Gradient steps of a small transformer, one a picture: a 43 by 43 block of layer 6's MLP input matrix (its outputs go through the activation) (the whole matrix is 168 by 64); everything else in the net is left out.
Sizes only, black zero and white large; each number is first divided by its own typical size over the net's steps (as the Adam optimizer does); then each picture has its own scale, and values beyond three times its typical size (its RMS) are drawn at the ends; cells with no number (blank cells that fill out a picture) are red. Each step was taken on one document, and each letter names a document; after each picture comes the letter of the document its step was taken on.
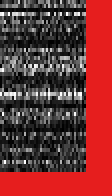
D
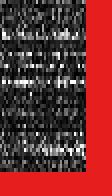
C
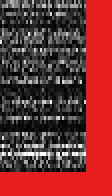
D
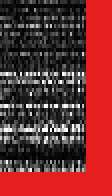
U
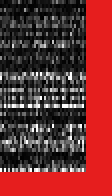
U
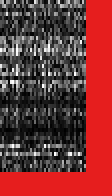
D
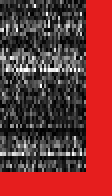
D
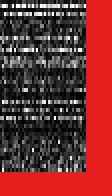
D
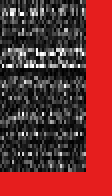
C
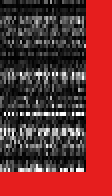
U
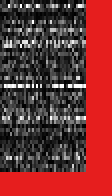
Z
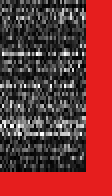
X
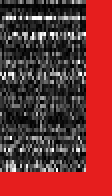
U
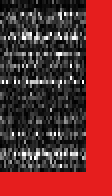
C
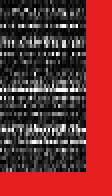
U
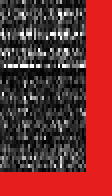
C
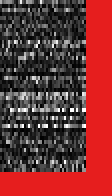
X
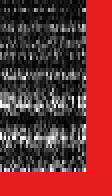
U
